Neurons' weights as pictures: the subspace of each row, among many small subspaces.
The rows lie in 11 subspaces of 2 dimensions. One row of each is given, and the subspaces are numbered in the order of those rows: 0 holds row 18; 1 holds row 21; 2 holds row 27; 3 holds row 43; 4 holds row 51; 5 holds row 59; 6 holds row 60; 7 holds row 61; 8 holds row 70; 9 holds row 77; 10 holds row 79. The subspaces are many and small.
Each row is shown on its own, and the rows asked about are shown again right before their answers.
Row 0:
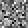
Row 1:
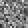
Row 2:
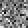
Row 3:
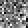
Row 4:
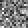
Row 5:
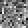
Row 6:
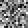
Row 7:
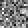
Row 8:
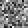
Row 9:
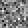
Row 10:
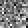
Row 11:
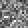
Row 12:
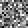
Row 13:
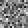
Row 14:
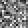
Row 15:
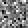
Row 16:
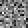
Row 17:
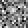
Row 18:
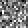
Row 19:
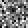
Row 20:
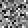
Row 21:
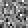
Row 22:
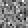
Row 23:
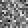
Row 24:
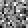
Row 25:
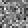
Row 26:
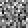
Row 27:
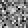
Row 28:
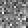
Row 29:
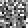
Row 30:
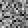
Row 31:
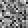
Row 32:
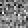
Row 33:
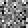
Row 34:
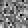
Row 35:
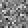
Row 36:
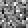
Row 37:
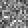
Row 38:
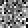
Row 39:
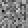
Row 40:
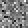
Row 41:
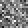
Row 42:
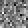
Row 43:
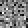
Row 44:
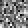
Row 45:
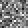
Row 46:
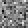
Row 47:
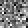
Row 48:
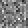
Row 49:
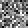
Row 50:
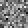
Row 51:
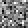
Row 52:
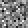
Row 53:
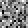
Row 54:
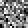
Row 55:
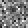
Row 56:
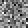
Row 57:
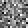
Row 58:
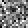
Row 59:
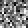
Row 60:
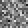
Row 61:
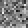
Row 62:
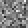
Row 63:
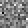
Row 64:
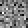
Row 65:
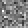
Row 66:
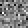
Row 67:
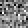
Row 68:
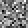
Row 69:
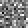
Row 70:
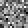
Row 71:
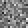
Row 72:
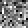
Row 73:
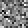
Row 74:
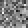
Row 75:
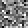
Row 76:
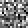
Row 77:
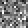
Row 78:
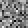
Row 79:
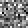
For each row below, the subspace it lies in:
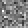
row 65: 4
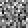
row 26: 0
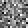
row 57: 6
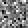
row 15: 5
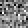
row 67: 10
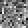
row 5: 4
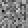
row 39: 1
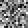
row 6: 8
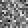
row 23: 6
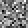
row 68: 7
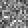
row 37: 3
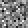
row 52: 8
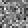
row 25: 2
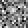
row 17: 2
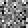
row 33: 6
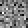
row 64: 3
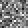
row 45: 0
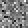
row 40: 5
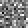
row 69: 3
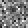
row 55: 2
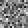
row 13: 8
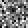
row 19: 2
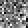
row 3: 9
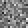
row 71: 6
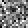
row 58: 2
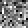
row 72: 4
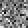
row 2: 5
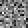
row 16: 3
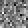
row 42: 5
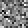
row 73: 4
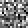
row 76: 10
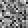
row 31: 9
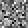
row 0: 7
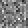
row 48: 1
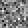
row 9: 8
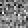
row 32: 10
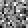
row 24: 5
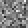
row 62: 7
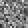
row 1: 8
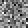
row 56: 6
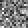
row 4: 7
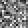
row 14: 9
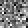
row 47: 9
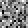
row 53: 0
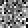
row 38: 6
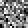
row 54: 8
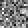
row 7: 7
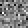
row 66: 10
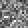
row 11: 3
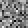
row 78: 0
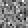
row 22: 1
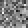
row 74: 7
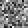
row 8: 2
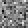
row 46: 4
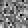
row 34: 1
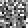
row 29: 3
